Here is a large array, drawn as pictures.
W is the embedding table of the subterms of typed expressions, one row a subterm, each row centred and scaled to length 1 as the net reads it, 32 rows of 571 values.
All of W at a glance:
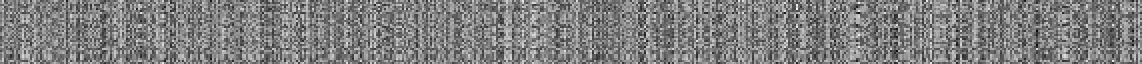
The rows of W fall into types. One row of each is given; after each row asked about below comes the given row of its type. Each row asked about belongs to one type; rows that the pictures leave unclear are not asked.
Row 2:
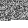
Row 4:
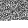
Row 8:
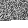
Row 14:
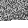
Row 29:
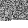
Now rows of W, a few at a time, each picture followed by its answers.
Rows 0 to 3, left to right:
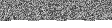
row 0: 8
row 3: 4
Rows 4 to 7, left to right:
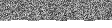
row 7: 8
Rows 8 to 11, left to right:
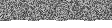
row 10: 29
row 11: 14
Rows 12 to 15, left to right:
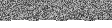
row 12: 4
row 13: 2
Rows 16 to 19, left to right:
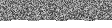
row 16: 14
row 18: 14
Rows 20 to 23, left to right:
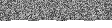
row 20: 2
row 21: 8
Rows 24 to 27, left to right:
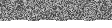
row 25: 14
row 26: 14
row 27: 29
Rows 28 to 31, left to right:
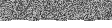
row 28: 29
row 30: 4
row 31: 8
